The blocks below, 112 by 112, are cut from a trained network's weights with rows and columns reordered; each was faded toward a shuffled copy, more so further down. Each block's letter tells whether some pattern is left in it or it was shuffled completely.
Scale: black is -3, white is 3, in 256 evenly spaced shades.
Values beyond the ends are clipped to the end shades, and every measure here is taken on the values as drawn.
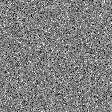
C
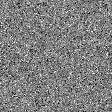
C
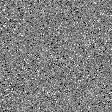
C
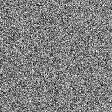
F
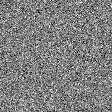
C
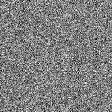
F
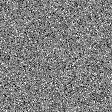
C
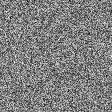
C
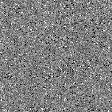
F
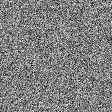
C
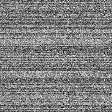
F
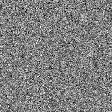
F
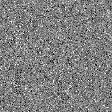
F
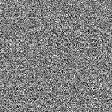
F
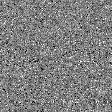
F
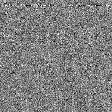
F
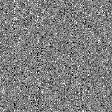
F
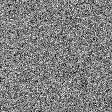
C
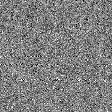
F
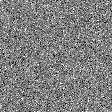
C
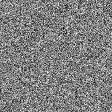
F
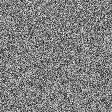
C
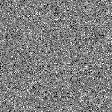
F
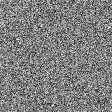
C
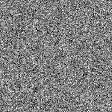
F
